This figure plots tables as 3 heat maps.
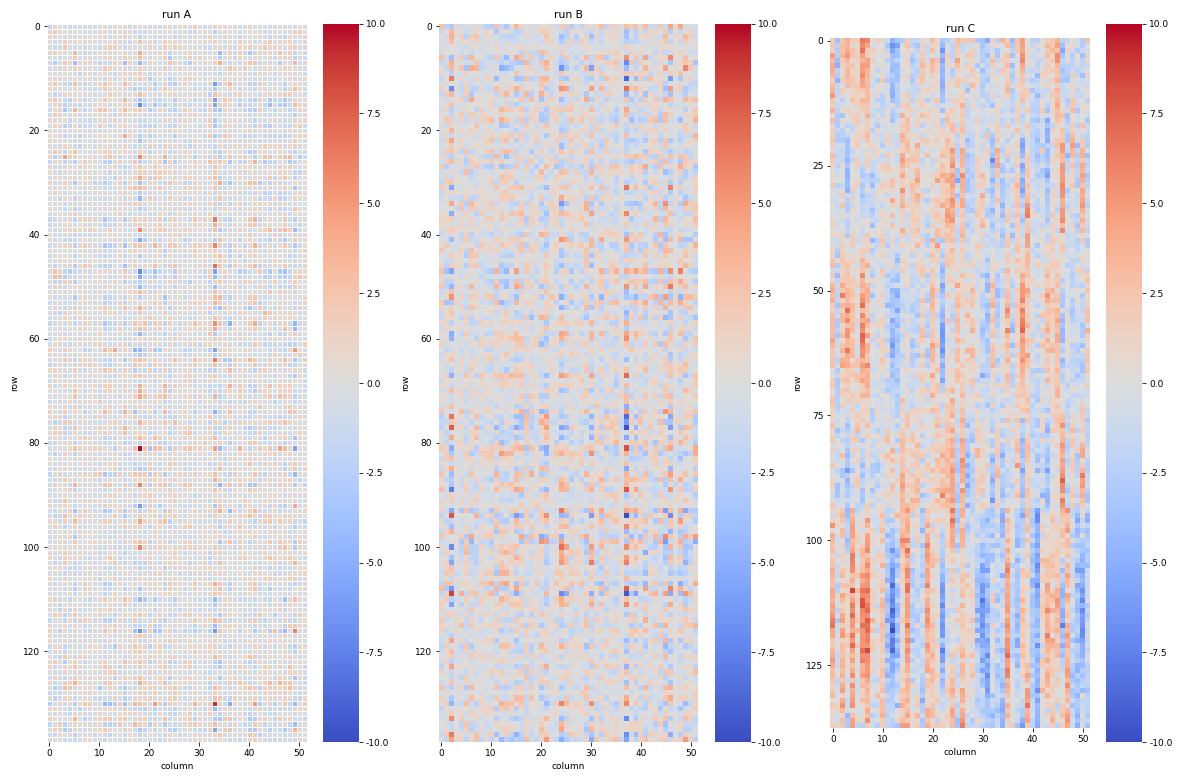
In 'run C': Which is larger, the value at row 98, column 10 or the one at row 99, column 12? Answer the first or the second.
the first
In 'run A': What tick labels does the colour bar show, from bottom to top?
-10.0, -7.5, -5.0, -2.5, 0.0, 2.5, 5.0, 7.5, 10.0
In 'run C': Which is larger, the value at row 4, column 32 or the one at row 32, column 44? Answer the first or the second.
the first
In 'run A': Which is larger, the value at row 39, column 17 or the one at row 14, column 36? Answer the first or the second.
the second
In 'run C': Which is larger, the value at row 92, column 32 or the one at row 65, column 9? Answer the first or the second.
the second
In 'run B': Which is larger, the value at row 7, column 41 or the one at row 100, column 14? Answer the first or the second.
the second
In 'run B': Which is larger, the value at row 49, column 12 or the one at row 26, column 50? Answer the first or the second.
the second
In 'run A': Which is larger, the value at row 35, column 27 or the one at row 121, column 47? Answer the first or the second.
the second
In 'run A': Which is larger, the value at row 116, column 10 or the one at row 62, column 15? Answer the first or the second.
the second
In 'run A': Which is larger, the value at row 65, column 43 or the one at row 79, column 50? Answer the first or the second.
the second
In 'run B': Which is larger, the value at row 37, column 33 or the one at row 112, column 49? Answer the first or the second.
the second
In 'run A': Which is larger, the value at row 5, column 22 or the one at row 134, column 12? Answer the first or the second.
the first
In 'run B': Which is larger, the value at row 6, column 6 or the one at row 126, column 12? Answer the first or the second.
the first
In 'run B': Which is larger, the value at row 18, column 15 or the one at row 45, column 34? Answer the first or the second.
the second
